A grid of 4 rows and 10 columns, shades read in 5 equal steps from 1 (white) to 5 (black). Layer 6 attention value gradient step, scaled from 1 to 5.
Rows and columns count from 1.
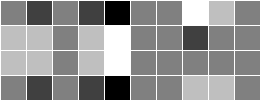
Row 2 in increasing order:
1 2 2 2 3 3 3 3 3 4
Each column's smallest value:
2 2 3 2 1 3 3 1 2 3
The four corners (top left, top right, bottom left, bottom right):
3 3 3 3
